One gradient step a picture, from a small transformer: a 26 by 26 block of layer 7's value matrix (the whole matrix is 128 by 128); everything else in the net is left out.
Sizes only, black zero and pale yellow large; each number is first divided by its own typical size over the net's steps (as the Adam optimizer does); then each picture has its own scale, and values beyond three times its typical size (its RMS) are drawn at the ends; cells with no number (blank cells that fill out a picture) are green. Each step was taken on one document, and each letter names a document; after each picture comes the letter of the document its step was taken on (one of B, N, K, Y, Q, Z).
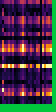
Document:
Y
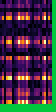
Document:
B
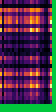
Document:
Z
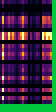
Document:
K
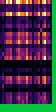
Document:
B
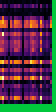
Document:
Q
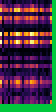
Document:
Z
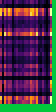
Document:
Z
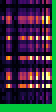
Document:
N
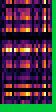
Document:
B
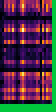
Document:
Y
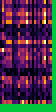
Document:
B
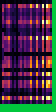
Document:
N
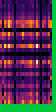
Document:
Z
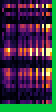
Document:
N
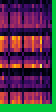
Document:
Q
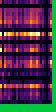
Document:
Z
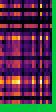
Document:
Q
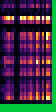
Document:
N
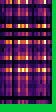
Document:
B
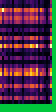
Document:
Z
